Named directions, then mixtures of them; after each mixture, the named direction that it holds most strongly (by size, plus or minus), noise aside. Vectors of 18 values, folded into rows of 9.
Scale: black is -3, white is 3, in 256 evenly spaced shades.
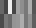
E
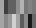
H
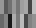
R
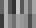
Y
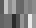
H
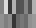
E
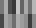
Y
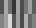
R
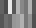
E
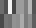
E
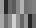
H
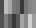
H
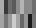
H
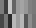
E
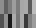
R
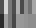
Y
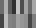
Y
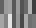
R
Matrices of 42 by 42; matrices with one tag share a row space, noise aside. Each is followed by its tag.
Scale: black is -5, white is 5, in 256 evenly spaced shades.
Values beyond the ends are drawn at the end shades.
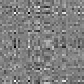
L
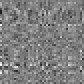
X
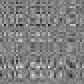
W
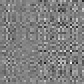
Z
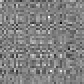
W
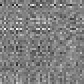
W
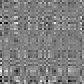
X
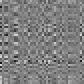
X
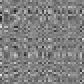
X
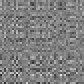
W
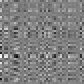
X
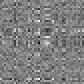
L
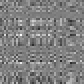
W
